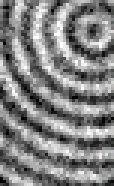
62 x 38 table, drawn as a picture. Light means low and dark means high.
On average the colour sits 50% of the way up the scale. Rings spread out from the top right. The ninth with the lowest average is the top middle. There is no overall slope. Neither half mirrors the other.
